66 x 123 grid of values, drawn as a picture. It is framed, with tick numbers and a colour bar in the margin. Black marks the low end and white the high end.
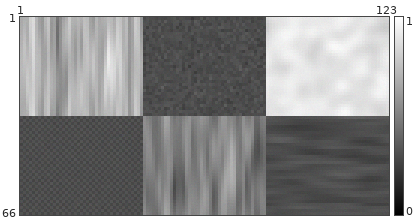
It is made of 2 by 3 panels. Panel 1,1: high, streaked downward. Panel 1,2: low, fine-grained, faint in contrast. Panel 1,3: very high, blotchy, faint in contrast. Panel 2,1: low, checkered, faint in contrast. Panel 2,2: middling, streaked downward. Panel 2,3: low, streaked across, faint in contrast.
